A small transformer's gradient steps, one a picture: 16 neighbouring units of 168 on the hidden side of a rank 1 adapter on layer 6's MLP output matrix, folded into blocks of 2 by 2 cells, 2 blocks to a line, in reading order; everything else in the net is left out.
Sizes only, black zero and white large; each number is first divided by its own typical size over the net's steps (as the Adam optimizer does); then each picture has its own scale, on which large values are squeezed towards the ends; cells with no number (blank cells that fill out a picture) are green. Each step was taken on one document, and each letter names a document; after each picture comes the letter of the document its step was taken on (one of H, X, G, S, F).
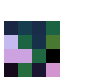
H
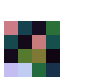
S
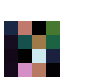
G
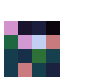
S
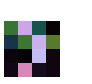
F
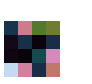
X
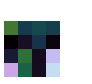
X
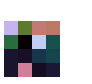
F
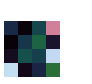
X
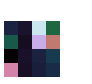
F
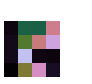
G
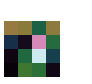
G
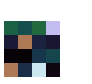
G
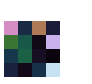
H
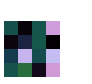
X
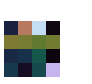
H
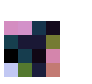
X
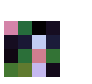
G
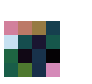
H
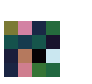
X
